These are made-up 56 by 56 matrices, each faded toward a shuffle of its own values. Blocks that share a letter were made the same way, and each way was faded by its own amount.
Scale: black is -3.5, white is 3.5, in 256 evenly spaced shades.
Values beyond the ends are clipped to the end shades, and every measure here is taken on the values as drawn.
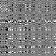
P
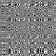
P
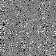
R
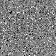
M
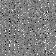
R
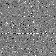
M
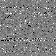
M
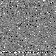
M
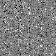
R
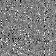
R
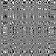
P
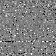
M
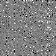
R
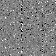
R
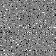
M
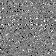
M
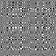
P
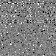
M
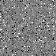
R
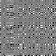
P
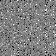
R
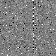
R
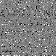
M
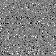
M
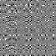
P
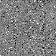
R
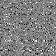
M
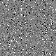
R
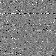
M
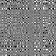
P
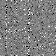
R
